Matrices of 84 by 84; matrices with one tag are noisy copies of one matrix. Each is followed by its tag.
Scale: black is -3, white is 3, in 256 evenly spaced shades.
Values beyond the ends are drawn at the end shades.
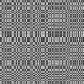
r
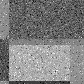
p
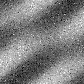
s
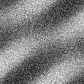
s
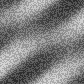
s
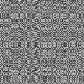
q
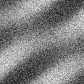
s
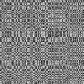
r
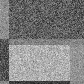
p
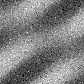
s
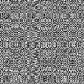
q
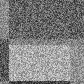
p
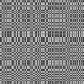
r
